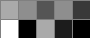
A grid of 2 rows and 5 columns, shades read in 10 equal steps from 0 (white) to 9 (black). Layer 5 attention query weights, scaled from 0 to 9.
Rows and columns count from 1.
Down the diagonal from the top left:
3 9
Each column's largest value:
3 9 6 8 9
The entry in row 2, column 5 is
9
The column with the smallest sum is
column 1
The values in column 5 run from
7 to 9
